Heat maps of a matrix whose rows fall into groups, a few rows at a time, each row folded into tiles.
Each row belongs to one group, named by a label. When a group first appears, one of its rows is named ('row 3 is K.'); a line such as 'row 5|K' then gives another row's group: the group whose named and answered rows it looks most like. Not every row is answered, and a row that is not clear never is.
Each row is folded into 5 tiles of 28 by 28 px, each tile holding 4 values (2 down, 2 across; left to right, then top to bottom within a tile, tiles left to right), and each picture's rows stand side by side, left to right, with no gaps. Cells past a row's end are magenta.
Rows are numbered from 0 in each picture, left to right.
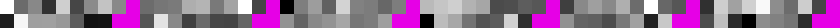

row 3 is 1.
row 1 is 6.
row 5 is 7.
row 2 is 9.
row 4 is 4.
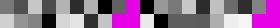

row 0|4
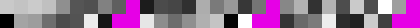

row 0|1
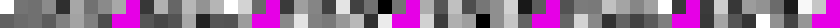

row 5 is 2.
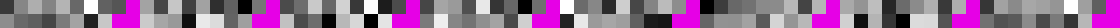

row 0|4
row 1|4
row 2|4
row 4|6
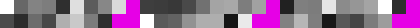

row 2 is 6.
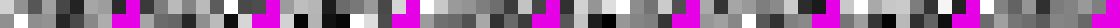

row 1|4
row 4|7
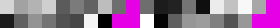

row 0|1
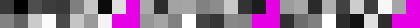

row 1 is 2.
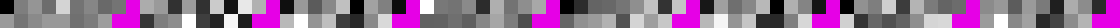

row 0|9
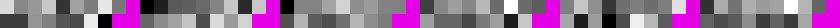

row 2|7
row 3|4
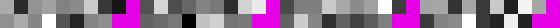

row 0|2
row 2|6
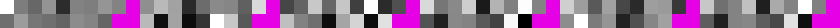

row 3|1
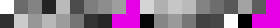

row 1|1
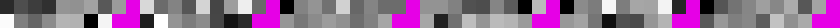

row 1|6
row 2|9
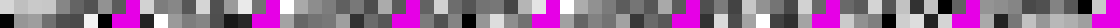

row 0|1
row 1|6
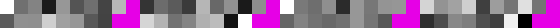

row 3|1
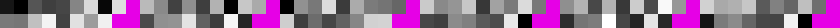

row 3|1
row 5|1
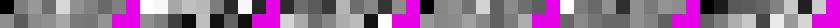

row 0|9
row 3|9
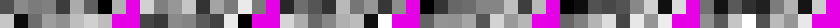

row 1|1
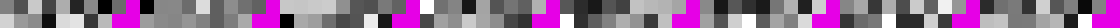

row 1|9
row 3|6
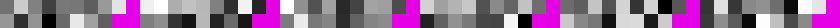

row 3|1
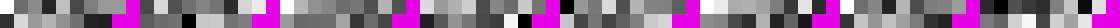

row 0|6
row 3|1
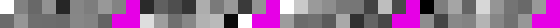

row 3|9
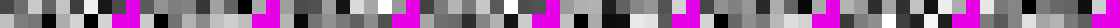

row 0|4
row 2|1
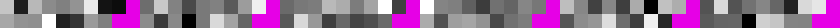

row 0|2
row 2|6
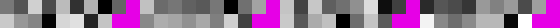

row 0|4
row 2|2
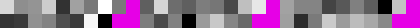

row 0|1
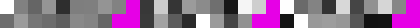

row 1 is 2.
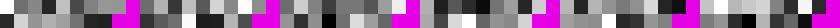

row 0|6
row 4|2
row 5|7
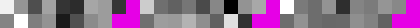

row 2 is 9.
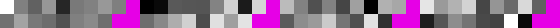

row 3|1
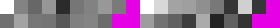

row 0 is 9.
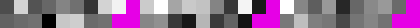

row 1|7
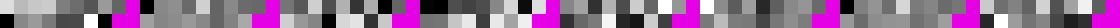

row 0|1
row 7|6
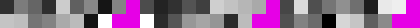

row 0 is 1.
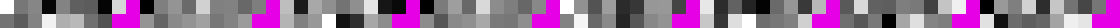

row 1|9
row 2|2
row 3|9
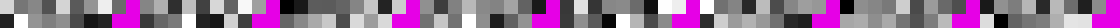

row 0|6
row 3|2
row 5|6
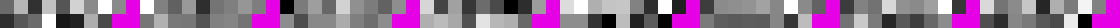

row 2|9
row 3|4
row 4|7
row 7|1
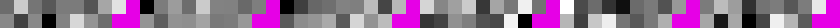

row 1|9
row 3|1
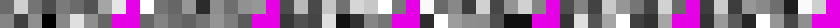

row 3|6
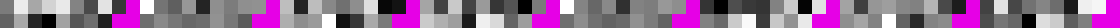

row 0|7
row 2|2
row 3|4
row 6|2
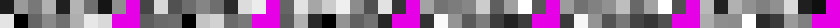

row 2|7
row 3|6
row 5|2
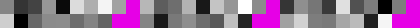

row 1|1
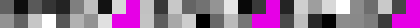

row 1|2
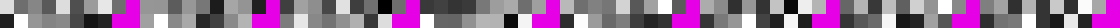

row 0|6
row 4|6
